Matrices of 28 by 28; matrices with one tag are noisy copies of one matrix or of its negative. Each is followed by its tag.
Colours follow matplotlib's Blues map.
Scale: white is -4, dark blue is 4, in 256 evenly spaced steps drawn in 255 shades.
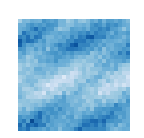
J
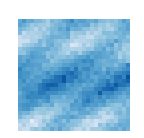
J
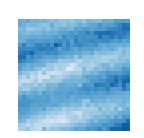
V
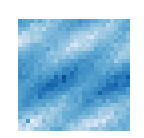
J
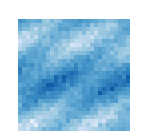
J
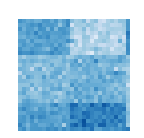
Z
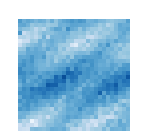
J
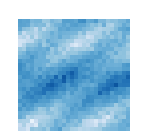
J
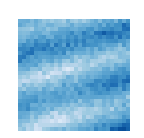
V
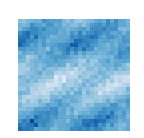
J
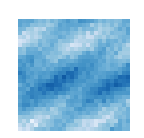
J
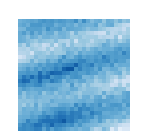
V
